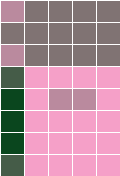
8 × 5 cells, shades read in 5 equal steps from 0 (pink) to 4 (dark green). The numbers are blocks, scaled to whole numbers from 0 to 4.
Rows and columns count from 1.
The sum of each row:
9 10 9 3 6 4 4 3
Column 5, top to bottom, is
2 2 2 0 0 0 0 0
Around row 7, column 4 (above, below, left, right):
0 0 0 0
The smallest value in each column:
1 0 0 0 0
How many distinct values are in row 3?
2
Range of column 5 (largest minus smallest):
2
